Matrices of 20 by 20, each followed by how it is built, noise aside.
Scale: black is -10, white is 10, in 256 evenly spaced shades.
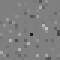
sparse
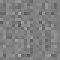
low rank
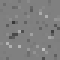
sparse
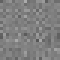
low rank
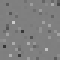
sparse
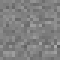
low rank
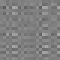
low rank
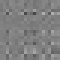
low rank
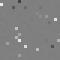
sparse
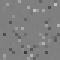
sparse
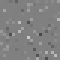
sparse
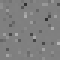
sparse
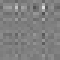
low rank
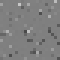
sparse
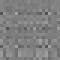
low rank
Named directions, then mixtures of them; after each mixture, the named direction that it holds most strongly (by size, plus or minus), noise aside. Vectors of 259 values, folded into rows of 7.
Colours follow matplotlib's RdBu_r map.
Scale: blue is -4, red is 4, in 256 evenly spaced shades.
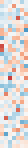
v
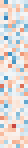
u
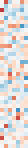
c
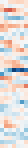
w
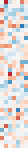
c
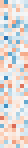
u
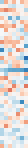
w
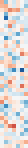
u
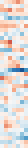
w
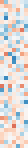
u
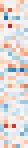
w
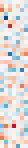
u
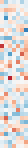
v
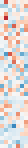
u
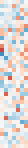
v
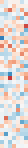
v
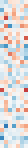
c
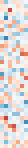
u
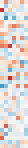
c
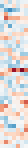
w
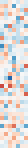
v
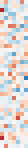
c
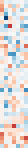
u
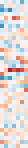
w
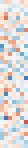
v
